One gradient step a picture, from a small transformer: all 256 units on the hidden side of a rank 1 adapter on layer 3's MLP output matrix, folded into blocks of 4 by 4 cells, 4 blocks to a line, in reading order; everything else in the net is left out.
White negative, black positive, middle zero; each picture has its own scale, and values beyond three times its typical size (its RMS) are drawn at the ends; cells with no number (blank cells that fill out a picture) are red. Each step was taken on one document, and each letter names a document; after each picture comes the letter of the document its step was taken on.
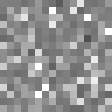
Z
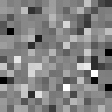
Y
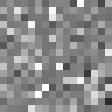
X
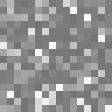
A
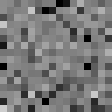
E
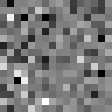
A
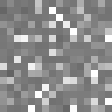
X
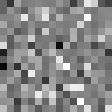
A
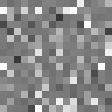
X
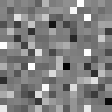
Z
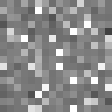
X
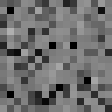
A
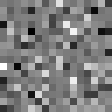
Y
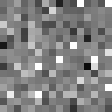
E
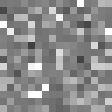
X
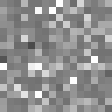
Y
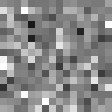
Y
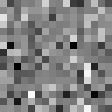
A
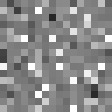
X
